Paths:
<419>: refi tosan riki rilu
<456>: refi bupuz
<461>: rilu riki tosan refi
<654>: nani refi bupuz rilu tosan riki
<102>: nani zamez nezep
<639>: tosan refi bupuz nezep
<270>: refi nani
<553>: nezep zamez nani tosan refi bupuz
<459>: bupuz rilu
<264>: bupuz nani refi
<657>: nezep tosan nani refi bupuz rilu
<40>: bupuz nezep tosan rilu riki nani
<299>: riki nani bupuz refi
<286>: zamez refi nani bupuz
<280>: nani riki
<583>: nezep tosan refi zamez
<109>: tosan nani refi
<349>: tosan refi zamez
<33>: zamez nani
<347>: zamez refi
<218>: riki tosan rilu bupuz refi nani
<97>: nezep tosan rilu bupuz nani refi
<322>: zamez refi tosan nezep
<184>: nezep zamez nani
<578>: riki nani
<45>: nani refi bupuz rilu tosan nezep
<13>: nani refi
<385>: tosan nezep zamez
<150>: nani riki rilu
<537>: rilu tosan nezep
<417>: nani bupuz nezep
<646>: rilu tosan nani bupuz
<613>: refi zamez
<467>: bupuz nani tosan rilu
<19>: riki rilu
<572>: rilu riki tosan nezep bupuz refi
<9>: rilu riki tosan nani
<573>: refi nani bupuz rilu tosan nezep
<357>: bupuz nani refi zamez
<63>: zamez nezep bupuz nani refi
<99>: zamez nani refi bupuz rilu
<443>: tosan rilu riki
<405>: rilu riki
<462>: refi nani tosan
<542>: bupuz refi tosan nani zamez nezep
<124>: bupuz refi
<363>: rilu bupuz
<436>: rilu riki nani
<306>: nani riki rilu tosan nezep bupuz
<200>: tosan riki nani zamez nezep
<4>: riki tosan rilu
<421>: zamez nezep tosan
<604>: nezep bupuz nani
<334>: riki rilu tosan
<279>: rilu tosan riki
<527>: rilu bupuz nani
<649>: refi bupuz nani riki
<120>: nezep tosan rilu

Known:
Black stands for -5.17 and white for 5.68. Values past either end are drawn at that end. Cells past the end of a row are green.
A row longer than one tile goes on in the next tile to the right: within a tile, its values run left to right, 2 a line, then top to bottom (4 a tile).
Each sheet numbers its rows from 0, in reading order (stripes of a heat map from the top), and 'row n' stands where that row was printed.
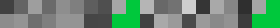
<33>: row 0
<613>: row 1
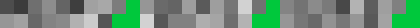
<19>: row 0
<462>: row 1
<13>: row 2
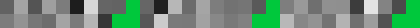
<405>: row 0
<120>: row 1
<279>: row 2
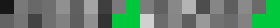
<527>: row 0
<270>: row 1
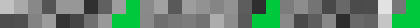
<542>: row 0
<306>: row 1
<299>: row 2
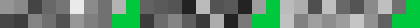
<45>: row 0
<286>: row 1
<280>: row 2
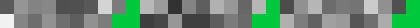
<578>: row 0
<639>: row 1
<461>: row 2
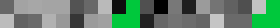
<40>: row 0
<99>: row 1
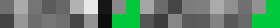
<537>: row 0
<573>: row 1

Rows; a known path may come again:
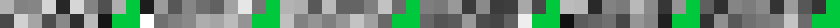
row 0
<385>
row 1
<334>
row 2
<280>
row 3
<264>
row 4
<417>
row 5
<459>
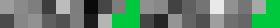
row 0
<553>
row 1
<45>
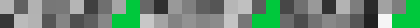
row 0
<583>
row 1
<4>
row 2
<97>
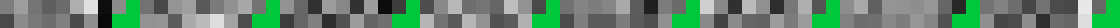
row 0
<537>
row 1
<150>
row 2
<456>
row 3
<461>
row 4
<604>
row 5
<649>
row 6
<306>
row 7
<299>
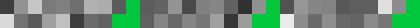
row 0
<9>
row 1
<347>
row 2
<578>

